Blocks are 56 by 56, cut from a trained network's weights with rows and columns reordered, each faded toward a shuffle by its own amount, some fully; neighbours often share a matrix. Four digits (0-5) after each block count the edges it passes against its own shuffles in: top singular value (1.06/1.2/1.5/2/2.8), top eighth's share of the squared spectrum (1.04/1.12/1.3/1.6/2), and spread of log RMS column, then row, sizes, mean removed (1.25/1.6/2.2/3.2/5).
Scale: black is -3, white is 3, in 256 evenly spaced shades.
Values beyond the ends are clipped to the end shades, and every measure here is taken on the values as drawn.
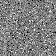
0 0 0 0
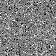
0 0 0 0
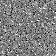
0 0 0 0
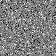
2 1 0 0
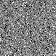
1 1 0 0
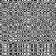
5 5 2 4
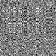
4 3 0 2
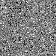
2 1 0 0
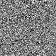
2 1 0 1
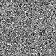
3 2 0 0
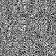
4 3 1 0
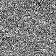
2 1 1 0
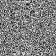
3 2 0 1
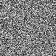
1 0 0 0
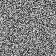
2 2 0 0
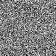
2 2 0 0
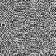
4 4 1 1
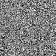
2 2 0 0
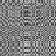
5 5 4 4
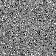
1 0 0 0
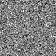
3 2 0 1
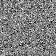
1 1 0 0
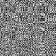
4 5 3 2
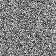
0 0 0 0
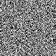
3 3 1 0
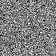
0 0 0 0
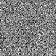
3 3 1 1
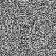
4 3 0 0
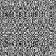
4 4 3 2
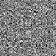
4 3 2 1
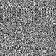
3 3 0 1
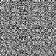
4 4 2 2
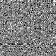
3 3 0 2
